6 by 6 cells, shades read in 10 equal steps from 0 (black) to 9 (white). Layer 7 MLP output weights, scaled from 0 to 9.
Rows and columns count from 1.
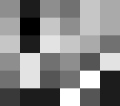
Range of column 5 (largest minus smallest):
6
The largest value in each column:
7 8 8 9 9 8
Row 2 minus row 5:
2 -8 4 1 -2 5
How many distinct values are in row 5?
5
